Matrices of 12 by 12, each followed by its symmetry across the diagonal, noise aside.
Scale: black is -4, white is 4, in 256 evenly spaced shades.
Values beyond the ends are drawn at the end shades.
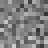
antisymmetric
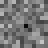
symmetric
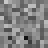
neither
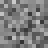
symmetric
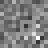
symmetric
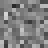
antisymmetric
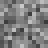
antisymmetric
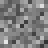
symmetric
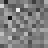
antisymmetric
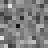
neither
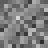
symmetric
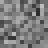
symmetric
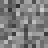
neither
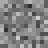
symmetric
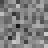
neither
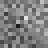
antisymmetric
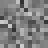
antisymmetric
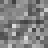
neither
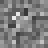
symmetric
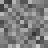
symmetric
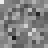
symmetric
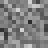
antisymmetric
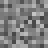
antisymmetric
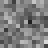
neither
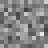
neither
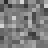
neither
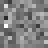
neither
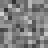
antisymmetric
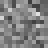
neither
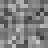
antisymmetric
